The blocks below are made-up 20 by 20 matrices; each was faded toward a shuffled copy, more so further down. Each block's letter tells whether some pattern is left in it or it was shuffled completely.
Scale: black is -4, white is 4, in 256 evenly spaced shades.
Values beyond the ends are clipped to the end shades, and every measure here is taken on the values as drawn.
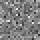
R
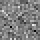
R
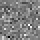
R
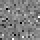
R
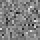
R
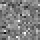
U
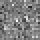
U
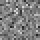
R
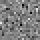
R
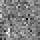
U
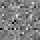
U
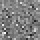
R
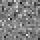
R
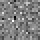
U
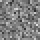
R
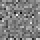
U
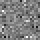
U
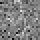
R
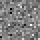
R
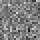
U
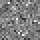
R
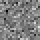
R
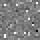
R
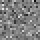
R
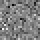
R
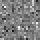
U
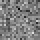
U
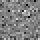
U
